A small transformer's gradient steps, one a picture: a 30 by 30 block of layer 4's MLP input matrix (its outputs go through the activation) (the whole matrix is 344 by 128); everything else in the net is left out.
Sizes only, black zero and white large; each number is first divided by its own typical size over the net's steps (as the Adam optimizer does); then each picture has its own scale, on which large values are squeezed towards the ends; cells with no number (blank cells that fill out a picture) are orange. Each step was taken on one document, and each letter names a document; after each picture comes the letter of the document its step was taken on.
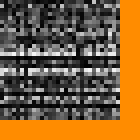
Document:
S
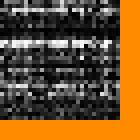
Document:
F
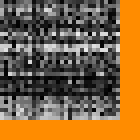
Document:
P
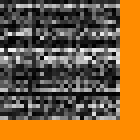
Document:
P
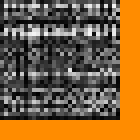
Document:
S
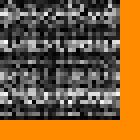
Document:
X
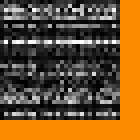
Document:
X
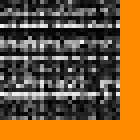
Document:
F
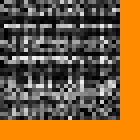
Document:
F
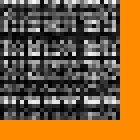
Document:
S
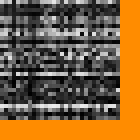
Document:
P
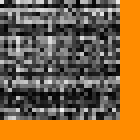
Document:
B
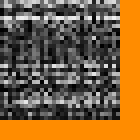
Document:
B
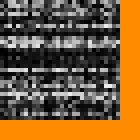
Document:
F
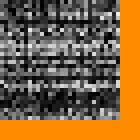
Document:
S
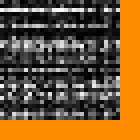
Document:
F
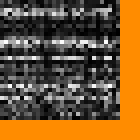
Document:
F
